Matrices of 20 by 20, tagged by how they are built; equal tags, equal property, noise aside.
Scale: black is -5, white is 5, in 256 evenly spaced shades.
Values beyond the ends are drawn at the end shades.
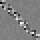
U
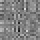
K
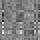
K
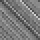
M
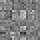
K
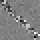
U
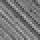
M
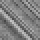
M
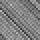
M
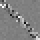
U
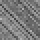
M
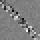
U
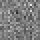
K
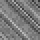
M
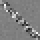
U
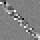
U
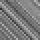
M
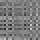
K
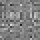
K
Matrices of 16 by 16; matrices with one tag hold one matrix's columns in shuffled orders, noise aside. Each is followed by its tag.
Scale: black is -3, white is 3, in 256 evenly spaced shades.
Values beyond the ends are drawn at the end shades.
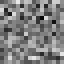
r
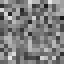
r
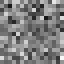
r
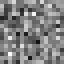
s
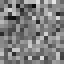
r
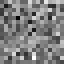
r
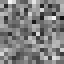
r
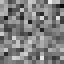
r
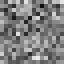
r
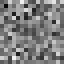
r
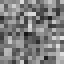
s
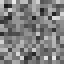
r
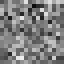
r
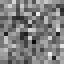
s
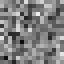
s
